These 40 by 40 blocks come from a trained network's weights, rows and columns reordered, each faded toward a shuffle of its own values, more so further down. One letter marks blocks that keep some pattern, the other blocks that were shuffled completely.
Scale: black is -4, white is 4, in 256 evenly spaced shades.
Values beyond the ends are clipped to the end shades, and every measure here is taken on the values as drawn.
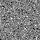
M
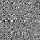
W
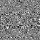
W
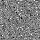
M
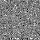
W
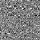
W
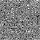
W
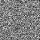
W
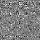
W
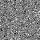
M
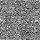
W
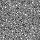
M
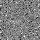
M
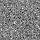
M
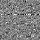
W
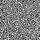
M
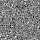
M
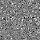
W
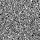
M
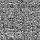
W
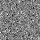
M
